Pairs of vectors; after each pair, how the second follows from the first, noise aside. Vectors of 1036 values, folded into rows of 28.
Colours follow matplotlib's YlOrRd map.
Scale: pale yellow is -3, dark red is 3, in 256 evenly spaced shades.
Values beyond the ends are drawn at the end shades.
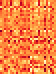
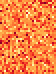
shuffled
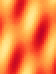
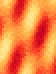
copied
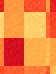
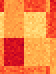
copied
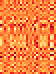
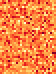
shuffled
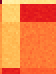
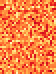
shuffled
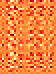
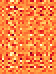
copied
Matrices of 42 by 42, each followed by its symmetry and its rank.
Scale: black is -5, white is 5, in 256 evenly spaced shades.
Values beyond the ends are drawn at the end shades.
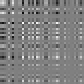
symmetric, rank one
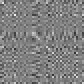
symmetric, rank three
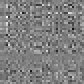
neither, rank five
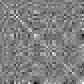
symmetric, rank five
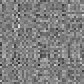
neither, rank five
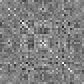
symmetric, rank five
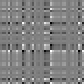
symmetric, rank one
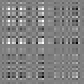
symmetric, rank one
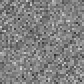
symmetric, full rank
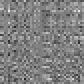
neither, rank five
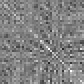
symmetric, rank five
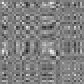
symmetric, rank three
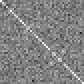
symmetric, full rank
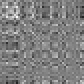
symmetric, rank three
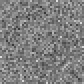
symmetric, full rank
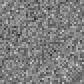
symmetric, full rank
